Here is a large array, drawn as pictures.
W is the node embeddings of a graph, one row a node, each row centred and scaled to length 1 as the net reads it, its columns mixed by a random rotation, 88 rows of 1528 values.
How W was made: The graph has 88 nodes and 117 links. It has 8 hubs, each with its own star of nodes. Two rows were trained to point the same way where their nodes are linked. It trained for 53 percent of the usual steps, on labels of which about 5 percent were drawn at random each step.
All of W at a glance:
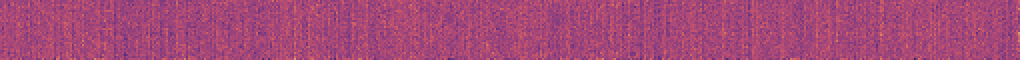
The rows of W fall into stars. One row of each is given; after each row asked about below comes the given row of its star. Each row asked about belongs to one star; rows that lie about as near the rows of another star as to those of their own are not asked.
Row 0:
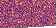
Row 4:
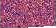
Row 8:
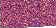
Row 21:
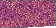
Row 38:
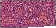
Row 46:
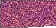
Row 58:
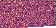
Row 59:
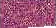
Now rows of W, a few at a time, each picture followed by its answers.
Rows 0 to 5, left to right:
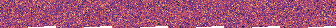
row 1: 59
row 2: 38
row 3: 38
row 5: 0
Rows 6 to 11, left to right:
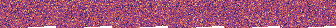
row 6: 46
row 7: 46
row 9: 21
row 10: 21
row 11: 58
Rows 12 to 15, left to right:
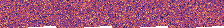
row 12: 8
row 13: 4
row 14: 58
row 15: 4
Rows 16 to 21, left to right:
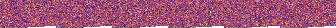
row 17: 58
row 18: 59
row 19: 0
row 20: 0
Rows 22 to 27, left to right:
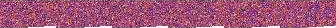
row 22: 46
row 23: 58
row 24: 21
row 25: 46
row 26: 4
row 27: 58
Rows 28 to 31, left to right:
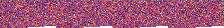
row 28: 46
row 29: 0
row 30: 21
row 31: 46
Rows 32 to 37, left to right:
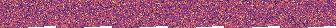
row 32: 58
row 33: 21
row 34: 21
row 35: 0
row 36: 0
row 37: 21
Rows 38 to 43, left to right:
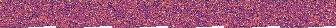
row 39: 38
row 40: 21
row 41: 8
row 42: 4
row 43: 4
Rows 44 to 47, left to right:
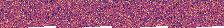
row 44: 58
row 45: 21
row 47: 59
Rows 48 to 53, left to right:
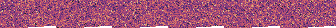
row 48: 4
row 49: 38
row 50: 4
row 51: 38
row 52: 4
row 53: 21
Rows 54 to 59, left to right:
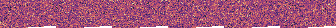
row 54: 8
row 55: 59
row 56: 0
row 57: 8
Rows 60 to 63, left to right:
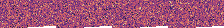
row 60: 59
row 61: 38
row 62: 21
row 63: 0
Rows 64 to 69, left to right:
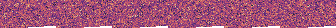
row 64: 4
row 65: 58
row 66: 58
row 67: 21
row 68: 59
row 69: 4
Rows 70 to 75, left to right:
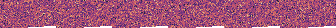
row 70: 4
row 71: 58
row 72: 59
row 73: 46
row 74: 58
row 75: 4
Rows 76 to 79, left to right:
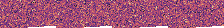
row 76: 46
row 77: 8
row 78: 0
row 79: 0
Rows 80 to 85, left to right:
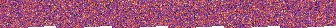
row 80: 46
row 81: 21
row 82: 46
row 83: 0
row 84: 8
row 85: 4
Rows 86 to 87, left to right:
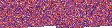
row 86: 0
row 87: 58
